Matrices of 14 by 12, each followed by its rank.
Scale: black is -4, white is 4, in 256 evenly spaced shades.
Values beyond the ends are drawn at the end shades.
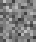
full rank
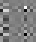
two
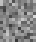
full rank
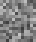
full rank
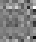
two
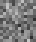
full rank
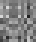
two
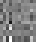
two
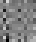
two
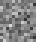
full rank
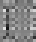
two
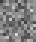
full rank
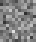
full rank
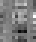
two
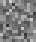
full rank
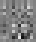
two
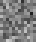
full rank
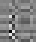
two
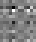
two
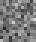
full rank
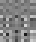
two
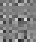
two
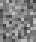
full rank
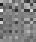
two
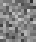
full rank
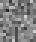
full rank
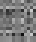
two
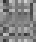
two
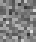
full rank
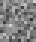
full rank
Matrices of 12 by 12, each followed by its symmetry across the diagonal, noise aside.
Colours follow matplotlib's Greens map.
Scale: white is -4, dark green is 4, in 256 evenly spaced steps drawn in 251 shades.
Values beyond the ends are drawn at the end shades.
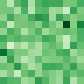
neither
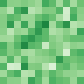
symmetric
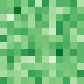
antisymmetric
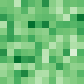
neither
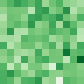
antisymmetric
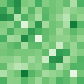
symmetric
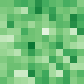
antisymmetric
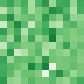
neither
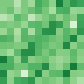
symmetric
